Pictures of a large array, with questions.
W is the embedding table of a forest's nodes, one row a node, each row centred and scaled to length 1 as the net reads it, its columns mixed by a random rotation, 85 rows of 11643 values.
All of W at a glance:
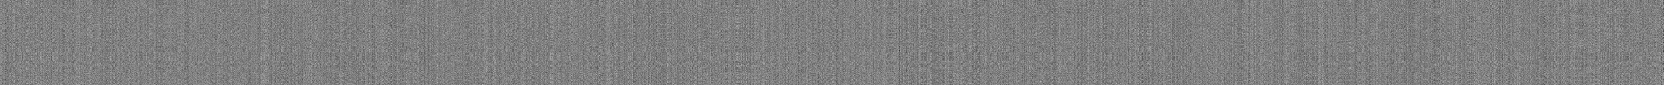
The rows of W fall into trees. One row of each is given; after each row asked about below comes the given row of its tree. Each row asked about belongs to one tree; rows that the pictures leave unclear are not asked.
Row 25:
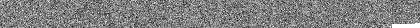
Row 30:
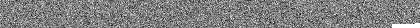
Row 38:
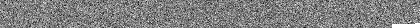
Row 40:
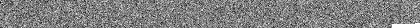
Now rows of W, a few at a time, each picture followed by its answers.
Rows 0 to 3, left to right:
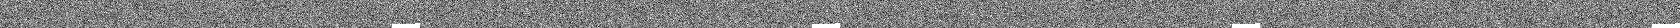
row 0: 30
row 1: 40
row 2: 30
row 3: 30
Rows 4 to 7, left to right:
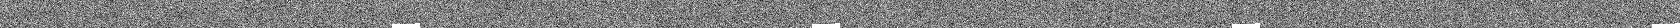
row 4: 30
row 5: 25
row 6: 25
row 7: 40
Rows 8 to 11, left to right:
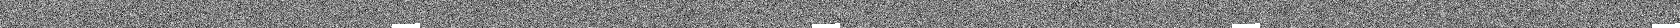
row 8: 30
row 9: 38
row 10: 25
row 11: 38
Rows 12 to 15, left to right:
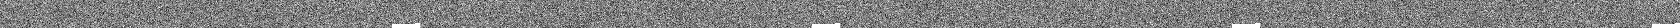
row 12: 38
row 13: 30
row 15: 30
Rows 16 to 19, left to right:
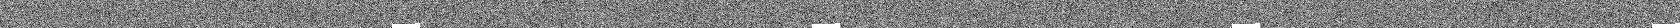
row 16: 25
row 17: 40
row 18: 25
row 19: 25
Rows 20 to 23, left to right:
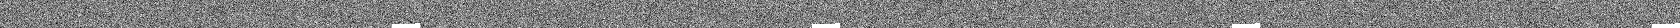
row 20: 40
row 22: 25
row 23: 30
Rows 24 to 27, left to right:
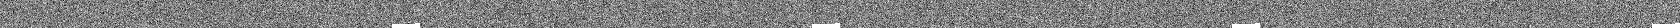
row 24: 38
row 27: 25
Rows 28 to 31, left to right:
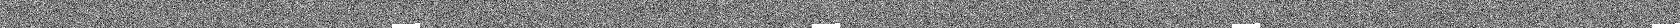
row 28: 38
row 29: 40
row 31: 30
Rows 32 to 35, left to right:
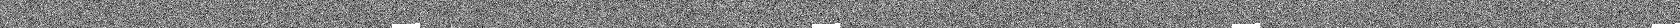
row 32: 25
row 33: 38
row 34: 30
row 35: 30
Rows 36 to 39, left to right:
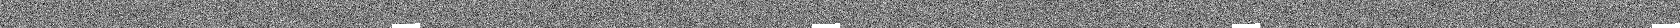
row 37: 30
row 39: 25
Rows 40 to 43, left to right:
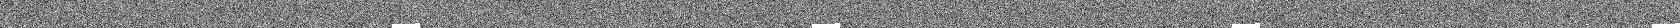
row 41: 25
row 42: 30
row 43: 40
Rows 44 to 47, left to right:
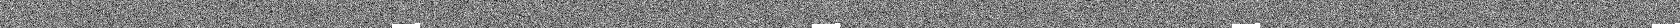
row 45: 40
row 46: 30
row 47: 30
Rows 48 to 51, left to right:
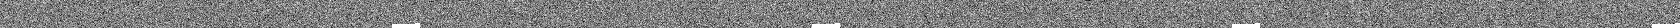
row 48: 38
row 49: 30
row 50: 30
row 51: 30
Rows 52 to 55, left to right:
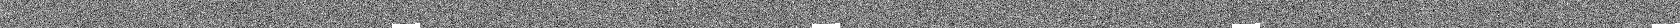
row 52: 25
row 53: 25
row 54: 25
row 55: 40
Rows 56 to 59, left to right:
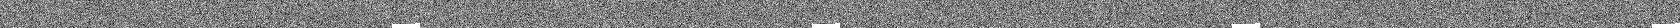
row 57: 25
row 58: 25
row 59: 25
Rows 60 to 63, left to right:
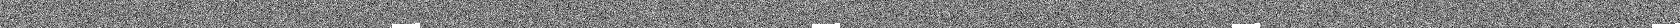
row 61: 30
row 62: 30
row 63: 38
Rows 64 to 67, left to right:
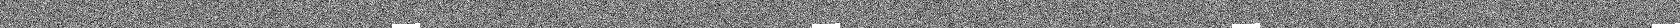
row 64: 38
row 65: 25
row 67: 30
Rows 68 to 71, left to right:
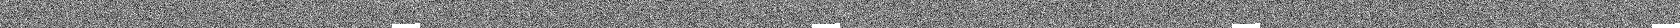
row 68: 30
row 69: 30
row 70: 25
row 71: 30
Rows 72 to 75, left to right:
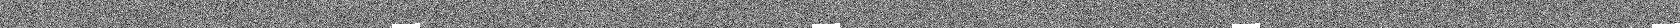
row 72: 25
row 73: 40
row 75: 40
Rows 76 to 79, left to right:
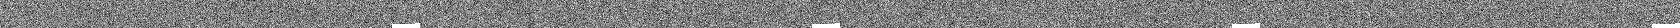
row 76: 25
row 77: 25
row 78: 25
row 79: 30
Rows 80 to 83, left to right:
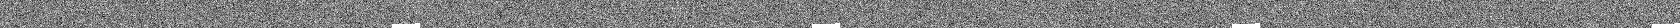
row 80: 40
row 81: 25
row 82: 25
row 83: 30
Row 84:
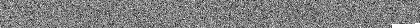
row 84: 25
